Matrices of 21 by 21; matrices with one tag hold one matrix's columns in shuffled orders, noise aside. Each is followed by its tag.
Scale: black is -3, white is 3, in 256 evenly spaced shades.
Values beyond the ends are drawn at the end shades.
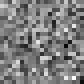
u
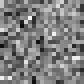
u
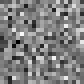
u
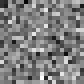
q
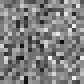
u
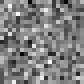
q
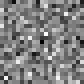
q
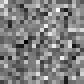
u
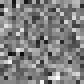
q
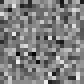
q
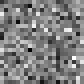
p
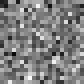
q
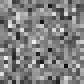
p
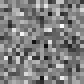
u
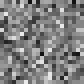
q
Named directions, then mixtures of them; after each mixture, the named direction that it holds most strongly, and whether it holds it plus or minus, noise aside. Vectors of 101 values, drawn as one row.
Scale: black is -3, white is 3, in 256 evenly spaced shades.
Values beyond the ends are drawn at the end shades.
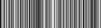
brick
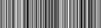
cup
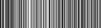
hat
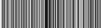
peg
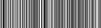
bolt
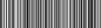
cup, plus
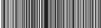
peg, plus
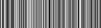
hat, plus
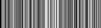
peg, minus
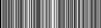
brick, plus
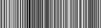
hat, minus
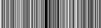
peg, plus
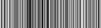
hat, minus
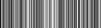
brick, plus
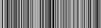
bolt, minus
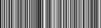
brick, plus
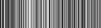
hat, plus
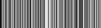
peg, minus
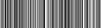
brick, minus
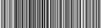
hat, minus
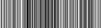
cup, plus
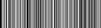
cup, plus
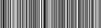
bolt, plus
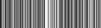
peg, minus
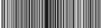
peg, plus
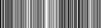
hat, plus
